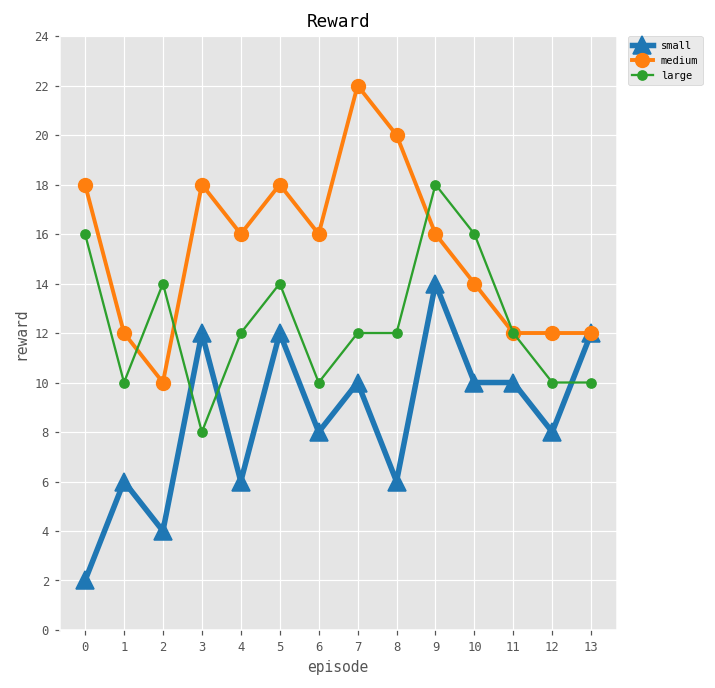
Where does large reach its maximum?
9
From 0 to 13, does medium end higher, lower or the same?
lower
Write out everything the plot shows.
Title: Reward
x-axis: episode, ticks 0 1 2 3 4 5 6 7 8 9 10 11 12 13
y-axis: reward, ticks 0 2 4 6 8 10 12 14 16 18 20 22 24
Legend: small, medium, large
Values:
small: 2 6 4 12 6 12 8 10 6 14 10 10 8 12
medium: 18 12 10 18 16 18 16 22 20 16 14 12 12 12
large: 16 10 14 8 12 14 10 12 12 18 16 12 10 10
